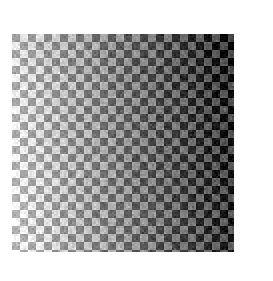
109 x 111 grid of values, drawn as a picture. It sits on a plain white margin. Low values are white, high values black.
Average level on the scale: 50%. Grain: checkered. Lone odd cells: none. Slope: up to the right. Odd rows or columns: none.
